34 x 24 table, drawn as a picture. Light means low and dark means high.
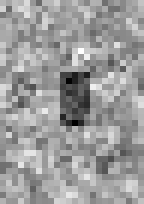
Odd patch: higher, in the centre. Stripes: none. Ninth with the highest average: centre. Odd rows or columns: none. Mirror symmetry: none.
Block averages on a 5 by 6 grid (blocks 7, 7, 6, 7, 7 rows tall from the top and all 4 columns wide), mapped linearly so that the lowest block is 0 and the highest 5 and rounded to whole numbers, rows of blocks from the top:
111121
113211
113511
102212
120011
